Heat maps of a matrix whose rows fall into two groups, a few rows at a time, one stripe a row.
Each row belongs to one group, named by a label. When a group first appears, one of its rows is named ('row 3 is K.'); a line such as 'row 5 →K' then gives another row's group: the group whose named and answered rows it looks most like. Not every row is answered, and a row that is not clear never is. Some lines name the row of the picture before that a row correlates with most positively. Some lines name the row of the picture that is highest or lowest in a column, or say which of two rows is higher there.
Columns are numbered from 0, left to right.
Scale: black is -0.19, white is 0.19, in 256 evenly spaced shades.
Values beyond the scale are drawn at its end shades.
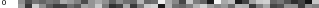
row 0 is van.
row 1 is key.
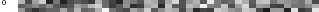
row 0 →key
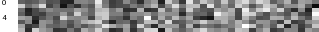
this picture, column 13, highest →6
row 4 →van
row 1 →key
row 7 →key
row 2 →van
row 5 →key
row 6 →van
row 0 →key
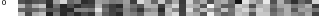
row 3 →key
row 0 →van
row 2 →key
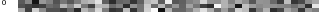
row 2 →key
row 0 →key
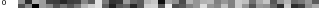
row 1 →key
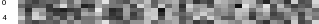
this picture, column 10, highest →3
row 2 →key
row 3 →key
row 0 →van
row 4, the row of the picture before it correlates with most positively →0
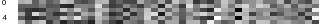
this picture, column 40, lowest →3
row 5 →key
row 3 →key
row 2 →van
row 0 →van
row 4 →van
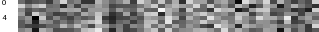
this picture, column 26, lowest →6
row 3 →key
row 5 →key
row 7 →key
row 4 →key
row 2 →van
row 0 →van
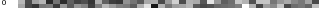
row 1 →van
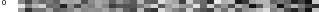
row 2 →van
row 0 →van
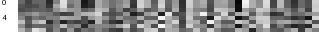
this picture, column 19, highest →7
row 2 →van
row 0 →van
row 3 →key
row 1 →van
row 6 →van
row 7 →key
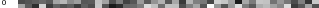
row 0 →van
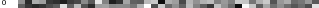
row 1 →van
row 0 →key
